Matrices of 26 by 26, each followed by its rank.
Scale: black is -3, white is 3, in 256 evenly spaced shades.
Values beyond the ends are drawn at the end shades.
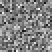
full rank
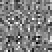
five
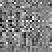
five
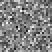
full rank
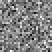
full rank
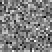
full rank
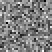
full rank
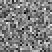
full rank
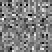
five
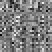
five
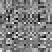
five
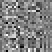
five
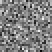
full rank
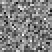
full rank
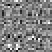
five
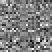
five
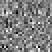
five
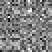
five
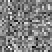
five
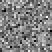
full rank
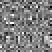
five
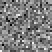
full rank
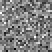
full rank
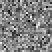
full rank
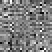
five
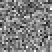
full rank
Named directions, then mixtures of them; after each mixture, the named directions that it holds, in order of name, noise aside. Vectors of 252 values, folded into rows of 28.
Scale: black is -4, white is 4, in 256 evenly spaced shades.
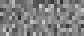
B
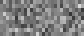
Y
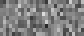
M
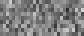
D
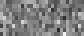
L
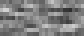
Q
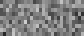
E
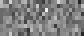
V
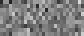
V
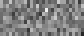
V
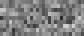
E, Q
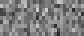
E, V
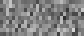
D, E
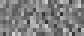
E, M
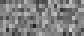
B, M, Q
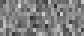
M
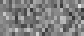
Y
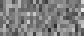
D, M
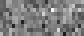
L, M, Q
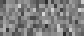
B, M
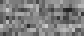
D, E, Q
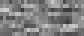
Q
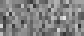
L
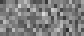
E, M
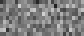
B, E, M
